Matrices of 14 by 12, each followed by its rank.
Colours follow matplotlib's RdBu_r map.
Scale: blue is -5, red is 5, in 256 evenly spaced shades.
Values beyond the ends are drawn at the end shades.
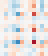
two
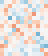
full rank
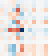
two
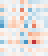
two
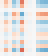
one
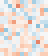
full rank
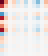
one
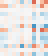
two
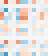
two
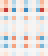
one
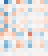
two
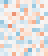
full rank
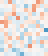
full rank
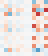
two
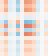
one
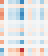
one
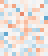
full rank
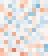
full rank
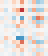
two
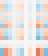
one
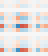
one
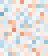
full rank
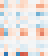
two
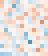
full rank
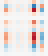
one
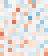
full rank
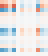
one
